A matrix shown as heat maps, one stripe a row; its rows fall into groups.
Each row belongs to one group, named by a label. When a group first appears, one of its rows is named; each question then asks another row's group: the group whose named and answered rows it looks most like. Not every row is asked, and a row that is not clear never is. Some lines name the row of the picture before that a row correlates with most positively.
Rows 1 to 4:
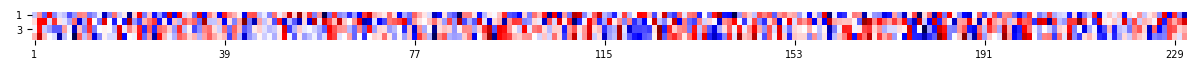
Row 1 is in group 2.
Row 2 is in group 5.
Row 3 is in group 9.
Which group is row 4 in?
9
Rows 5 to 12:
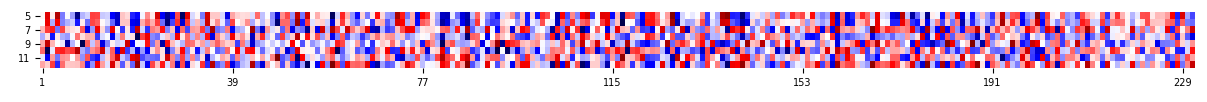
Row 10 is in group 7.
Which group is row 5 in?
2
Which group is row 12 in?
5
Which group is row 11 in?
5
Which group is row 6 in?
2
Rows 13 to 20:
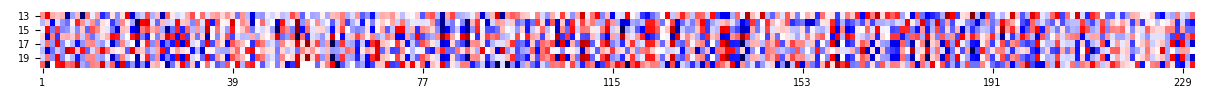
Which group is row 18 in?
7
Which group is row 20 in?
7
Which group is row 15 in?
2
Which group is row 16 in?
5
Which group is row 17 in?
2
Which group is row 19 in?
2
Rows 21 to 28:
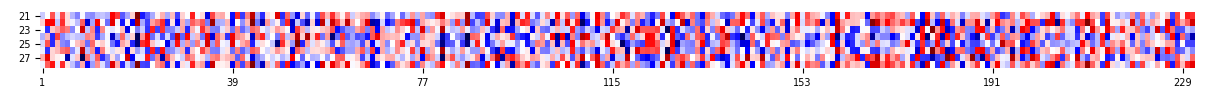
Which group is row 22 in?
5
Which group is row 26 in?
7
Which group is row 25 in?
2
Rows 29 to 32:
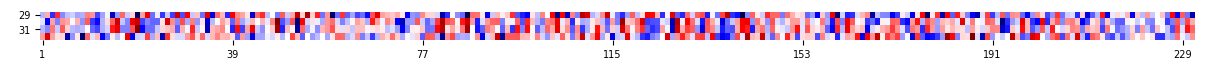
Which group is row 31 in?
5
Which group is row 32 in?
9
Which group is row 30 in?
5
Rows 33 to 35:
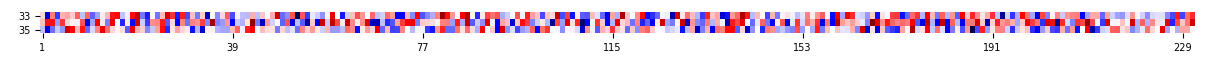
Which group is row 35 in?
7
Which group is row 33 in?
5
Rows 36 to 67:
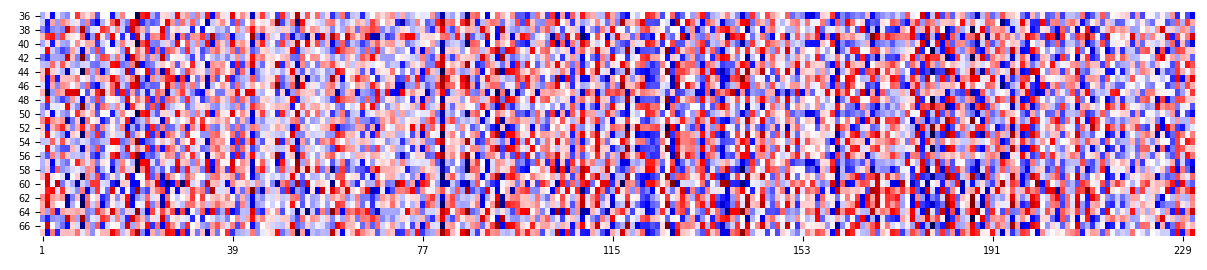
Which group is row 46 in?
5
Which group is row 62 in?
9
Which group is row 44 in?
9
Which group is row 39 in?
5
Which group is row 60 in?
2
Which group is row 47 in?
7
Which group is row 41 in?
9
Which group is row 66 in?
9
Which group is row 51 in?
9
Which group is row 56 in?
5
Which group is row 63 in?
9
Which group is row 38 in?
7
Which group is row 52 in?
7
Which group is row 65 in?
7
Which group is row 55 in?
9
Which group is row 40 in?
2
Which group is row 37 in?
5
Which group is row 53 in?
9
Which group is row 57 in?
2
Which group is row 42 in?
7
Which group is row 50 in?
2
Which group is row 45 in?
5
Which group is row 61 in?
5
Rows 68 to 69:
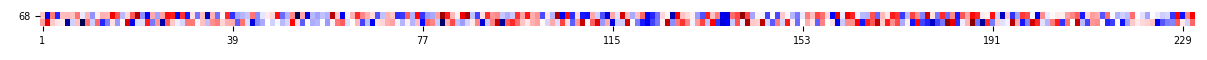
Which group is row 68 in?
5
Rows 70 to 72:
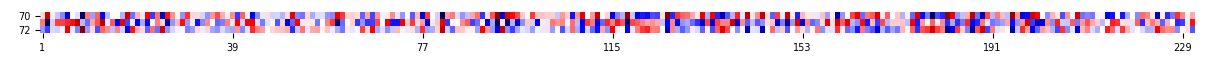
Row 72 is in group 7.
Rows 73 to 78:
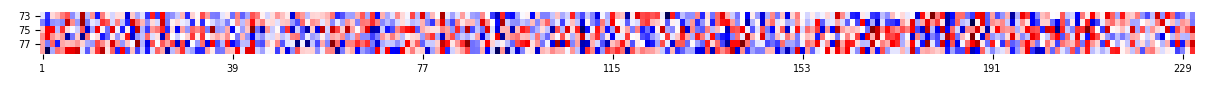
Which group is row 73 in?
7
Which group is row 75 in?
5
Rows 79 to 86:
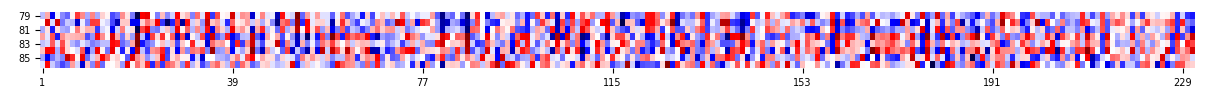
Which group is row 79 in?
2
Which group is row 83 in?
5
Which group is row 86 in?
9
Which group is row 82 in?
5
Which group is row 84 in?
5
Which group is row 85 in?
7
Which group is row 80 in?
2
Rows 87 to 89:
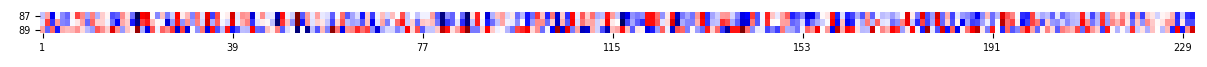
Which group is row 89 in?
5
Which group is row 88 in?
2
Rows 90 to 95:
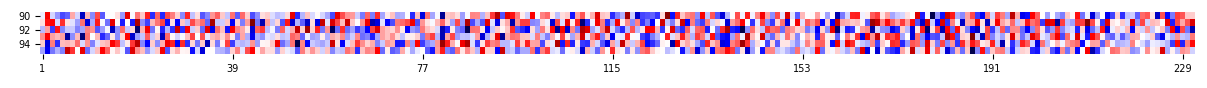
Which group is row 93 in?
9
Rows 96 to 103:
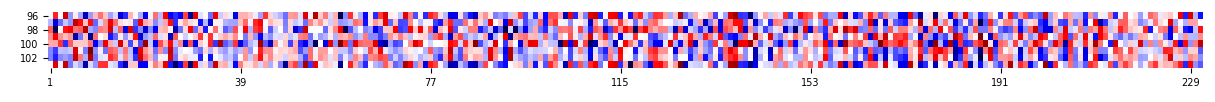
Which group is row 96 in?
2
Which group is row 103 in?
2
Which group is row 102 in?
7
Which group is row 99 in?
9
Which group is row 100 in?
5
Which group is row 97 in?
7
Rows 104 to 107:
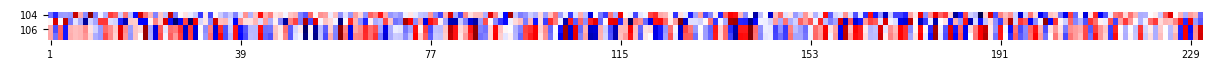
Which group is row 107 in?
5
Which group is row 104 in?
7
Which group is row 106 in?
5
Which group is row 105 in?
2
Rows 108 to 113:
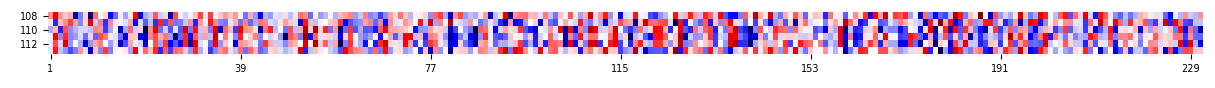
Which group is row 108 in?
9
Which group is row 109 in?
7
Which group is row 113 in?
9
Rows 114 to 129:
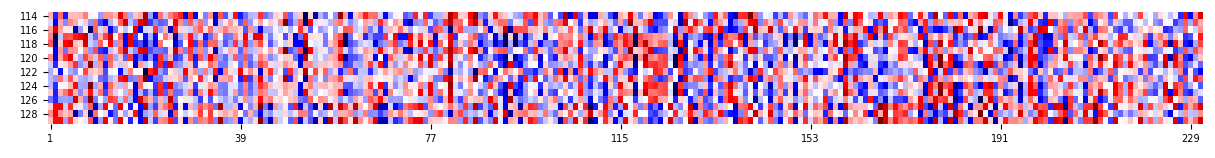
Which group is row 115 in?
5
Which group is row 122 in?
2
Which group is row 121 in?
7
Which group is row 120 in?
7
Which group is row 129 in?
5
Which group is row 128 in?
9
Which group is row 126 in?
7
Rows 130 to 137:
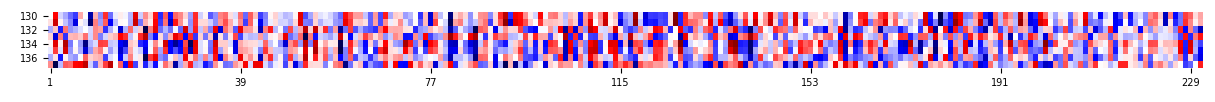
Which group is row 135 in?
2
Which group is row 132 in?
2
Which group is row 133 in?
5
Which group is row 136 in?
2
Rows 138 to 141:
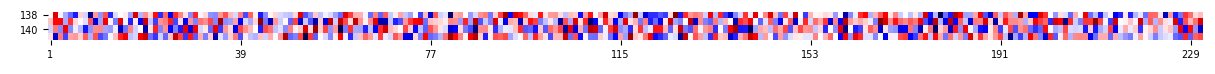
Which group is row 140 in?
2
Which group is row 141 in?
5
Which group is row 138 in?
9
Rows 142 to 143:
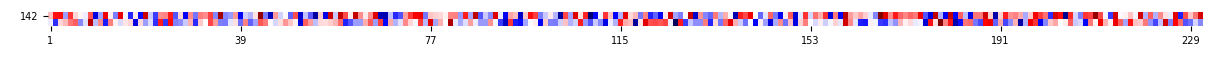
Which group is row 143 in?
7
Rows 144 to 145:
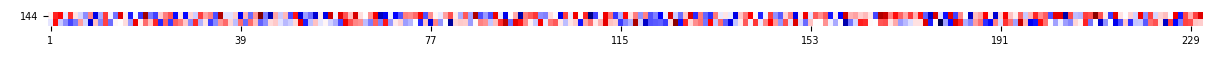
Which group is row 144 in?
5
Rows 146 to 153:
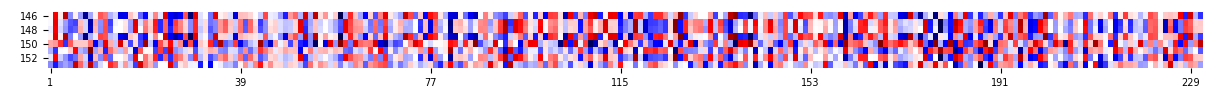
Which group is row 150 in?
5
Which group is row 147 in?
9
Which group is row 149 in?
2
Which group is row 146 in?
2
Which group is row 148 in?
9
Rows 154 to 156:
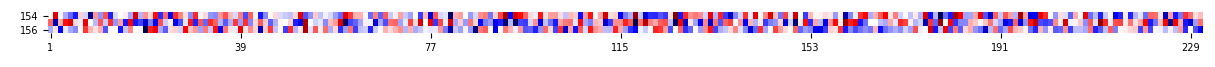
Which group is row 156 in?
2
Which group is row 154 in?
9
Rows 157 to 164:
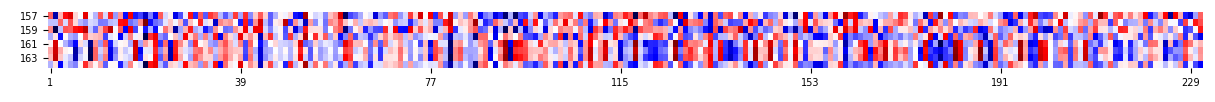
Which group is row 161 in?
9
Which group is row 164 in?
2
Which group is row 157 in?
7
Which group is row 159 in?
7
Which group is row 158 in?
5
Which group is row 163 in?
9
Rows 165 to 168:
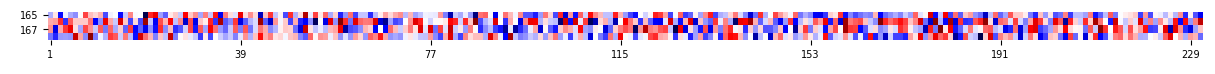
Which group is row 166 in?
5
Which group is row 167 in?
7
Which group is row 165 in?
2
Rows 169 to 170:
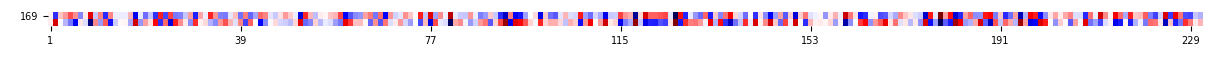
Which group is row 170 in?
9
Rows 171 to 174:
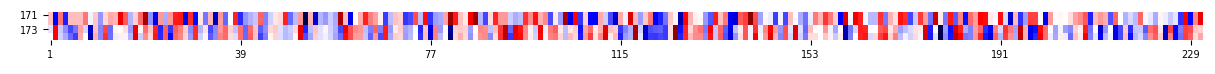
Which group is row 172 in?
5
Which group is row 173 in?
9
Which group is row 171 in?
5
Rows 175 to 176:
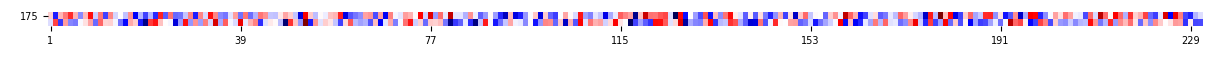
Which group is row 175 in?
7
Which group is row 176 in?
2
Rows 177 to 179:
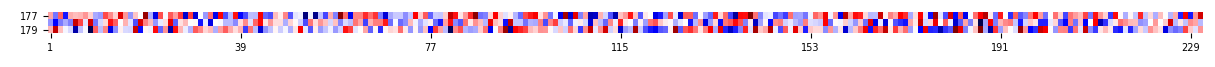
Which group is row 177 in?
5
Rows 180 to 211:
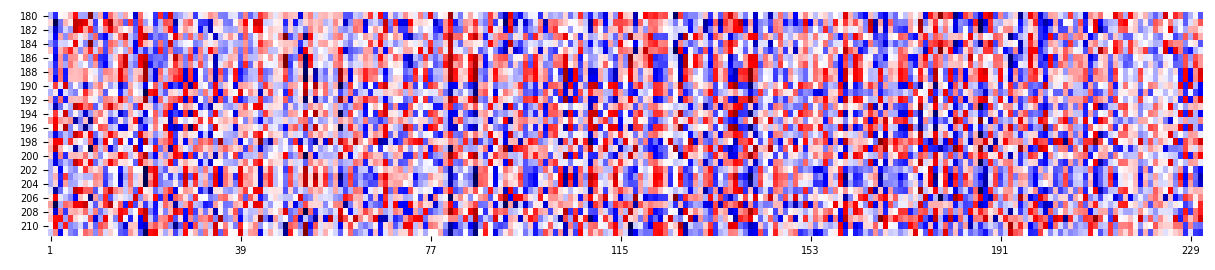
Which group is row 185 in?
7
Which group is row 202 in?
2
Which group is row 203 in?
2
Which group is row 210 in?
2
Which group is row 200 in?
5
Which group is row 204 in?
2
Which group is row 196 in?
2
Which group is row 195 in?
9
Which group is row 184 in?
7
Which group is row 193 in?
7
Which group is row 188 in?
5
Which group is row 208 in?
5
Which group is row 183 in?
5
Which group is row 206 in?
9
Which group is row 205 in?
7
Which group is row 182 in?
7
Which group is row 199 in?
9
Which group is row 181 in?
7
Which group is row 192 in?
5
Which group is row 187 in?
5
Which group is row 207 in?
7
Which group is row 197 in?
7
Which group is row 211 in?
2
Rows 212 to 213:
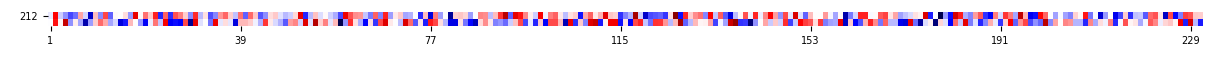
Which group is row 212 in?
9
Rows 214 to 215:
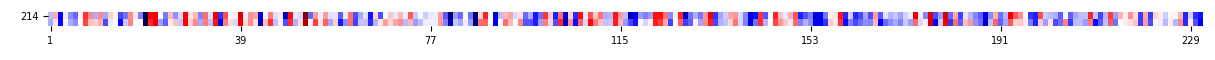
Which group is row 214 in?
2
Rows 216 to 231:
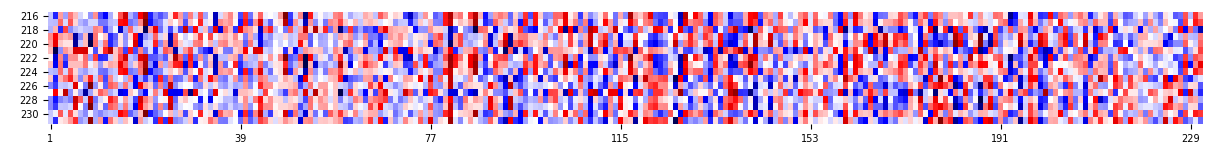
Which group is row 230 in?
5
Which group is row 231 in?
7
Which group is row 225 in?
7
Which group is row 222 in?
5
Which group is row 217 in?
5
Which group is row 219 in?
9
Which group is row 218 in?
2
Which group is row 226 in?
7
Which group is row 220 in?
9
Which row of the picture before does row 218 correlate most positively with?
215
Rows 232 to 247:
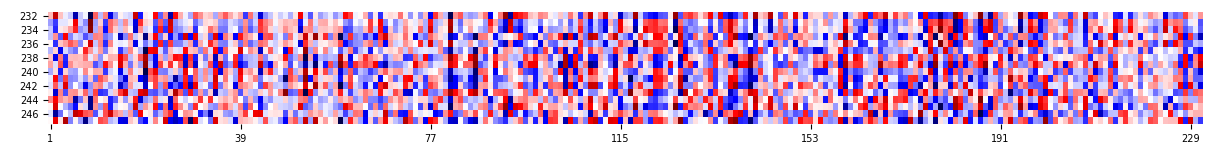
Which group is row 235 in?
2
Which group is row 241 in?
2
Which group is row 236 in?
7
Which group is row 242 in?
2
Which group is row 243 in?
5
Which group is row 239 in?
5
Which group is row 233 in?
7
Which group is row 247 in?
2
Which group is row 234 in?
7
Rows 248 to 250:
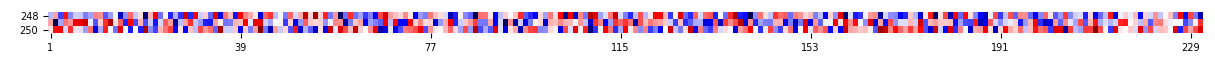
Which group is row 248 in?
2
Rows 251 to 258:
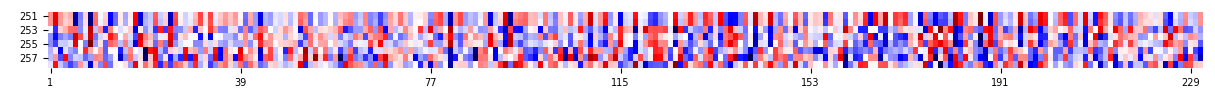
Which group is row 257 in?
2
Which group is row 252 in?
9
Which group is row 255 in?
7
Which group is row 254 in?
7
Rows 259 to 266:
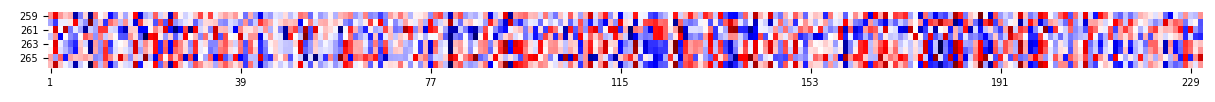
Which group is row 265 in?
5
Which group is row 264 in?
9
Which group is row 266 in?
9
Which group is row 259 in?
9
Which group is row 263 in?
9
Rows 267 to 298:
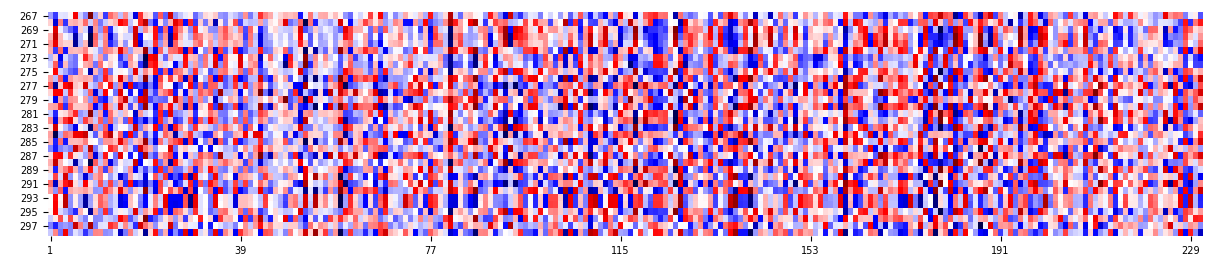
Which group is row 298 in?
2
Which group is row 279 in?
5
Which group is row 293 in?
2
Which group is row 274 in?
2
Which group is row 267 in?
7
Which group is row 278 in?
5
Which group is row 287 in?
5
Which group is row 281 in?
7
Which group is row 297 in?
7
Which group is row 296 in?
5
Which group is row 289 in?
7
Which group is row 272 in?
5
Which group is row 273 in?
2
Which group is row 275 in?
9
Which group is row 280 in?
5
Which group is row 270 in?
9
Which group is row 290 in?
2
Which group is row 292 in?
5
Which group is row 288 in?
9
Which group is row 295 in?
9
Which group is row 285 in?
5
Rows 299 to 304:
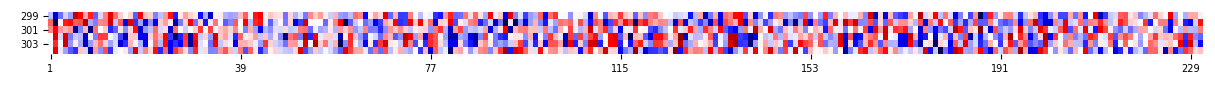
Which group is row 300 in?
7
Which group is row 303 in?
2
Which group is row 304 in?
9
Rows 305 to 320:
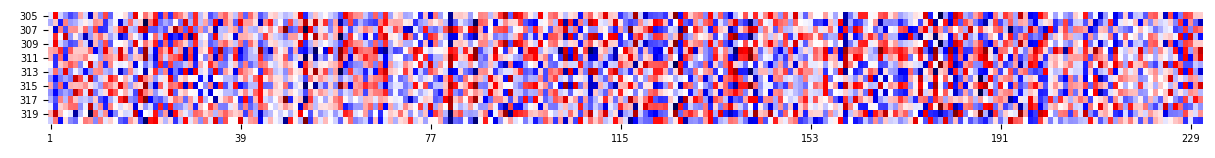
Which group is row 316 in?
7
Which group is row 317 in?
5
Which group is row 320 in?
2
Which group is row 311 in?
5
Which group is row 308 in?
2
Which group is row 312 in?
7
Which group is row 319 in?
9
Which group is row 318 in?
7
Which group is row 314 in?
7
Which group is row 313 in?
2
